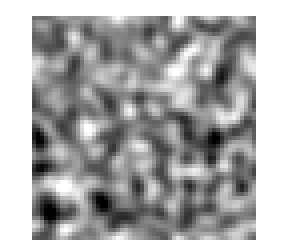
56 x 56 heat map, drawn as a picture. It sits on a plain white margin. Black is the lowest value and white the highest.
Average level on the scale: 50%. Histogram: bell-shaped. Mirror symmetry: none. Seam: none. Slope: none. Grain: blotchy.
